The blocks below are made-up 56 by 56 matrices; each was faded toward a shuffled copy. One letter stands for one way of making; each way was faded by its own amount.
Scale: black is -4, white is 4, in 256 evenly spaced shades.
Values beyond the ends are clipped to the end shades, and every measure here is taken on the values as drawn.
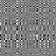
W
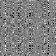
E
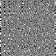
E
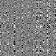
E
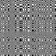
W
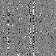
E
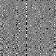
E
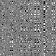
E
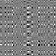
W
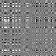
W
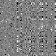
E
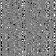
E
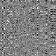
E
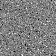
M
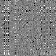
E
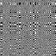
W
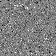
M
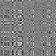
W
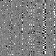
E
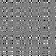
W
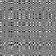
W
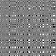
W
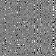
E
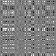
W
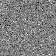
M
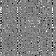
E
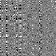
E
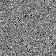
M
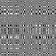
W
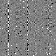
E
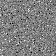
M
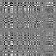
W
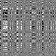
W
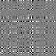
W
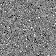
M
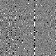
E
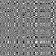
W
